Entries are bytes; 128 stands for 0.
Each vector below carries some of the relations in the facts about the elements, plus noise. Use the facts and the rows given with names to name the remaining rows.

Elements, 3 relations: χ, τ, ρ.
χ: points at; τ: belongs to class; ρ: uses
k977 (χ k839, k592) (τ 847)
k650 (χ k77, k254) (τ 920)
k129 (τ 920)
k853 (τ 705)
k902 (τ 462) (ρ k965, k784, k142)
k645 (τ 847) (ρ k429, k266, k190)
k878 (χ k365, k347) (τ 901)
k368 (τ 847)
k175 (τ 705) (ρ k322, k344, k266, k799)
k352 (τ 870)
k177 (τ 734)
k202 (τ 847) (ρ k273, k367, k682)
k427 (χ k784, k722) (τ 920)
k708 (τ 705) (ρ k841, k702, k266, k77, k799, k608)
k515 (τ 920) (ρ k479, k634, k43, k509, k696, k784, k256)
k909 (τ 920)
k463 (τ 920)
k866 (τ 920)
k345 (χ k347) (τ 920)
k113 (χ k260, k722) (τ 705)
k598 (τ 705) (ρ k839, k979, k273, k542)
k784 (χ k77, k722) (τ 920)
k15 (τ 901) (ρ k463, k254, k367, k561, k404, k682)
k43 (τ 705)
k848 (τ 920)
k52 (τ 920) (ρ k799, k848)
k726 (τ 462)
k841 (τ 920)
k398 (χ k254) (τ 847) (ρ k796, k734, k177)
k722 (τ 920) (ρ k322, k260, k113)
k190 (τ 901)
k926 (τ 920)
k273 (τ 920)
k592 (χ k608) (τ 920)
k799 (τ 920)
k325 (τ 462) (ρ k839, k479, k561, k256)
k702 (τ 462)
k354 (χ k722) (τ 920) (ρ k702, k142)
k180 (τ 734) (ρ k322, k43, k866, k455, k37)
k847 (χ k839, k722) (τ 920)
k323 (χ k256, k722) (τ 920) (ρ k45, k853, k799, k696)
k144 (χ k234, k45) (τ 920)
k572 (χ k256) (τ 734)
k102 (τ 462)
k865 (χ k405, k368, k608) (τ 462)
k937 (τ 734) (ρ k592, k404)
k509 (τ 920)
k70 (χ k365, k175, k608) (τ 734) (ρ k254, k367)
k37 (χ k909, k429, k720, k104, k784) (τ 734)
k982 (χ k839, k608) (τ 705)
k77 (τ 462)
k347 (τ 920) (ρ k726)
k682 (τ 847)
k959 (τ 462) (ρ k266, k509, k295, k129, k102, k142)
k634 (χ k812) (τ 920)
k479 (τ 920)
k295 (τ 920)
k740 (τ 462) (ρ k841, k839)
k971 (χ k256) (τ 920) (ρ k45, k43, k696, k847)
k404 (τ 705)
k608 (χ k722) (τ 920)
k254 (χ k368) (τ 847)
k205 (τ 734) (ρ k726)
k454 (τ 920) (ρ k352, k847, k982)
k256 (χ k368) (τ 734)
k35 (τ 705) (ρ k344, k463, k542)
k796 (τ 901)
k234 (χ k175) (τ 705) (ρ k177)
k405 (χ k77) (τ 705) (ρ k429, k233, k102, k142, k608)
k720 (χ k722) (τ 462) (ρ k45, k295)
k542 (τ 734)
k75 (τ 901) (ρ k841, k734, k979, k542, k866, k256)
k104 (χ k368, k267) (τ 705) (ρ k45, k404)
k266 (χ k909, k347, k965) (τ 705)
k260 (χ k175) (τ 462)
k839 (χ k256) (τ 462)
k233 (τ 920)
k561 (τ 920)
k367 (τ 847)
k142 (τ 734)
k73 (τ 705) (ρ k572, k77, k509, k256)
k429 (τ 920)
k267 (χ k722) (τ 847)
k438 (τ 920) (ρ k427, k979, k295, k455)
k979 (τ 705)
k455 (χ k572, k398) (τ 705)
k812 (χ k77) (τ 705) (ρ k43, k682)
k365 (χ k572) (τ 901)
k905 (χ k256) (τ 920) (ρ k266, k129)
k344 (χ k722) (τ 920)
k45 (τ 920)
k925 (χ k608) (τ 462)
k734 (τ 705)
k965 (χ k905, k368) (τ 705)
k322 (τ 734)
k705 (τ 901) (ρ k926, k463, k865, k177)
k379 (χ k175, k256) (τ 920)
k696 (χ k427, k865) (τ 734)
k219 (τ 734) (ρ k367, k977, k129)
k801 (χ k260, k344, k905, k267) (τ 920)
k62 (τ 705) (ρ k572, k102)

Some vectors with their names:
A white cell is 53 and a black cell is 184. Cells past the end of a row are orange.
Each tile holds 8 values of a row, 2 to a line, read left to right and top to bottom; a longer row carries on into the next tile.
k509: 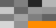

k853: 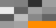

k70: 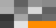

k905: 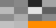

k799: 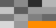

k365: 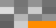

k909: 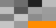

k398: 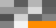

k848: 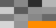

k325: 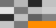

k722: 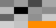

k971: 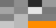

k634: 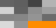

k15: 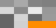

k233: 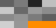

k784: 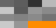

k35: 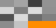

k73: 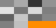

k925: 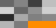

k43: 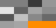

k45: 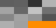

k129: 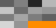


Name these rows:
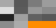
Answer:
k542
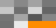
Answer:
k645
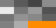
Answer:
k965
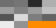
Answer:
k926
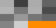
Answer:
k254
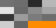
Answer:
k839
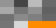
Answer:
k977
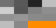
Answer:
k429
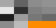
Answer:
k322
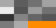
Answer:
k142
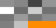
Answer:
k405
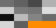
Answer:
k865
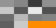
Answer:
k175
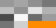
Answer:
k705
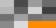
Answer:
k368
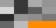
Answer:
k37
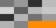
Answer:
k720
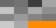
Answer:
k650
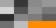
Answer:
k696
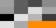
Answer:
k352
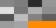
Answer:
k404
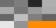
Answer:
k463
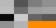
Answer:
k177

